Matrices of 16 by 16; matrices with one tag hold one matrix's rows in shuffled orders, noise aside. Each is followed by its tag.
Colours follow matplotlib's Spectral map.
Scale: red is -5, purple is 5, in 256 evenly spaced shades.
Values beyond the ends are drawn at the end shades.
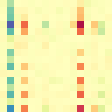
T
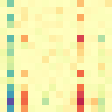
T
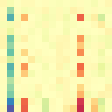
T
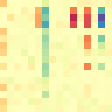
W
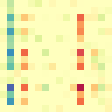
T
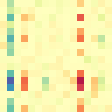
T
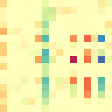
W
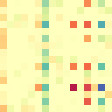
W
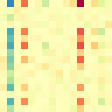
T
